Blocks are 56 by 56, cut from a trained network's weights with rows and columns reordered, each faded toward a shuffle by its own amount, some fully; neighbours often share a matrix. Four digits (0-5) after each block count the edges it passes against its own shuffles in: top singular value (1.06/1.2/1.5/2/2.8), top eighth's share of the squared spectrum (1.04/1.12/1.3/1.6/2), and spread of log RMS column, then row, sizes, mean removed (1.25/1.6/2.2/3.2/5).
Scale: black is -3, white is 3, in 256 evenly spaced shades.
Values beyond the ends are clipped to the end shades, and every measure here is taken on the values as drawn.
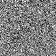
2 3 1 1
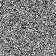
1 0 0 0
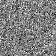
0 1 0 0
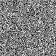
2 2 0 0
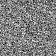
0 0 0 0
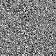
2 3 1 1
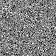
0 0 0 0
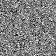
0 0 0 0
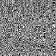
3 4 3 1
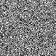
2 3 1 0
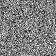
1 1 0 0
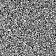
1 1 0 0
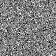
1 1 0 0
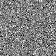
1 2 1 1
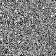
1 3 1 1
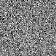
1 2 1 1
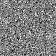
0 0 0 0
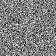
1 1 0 1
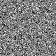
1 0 0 0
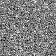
2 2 1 0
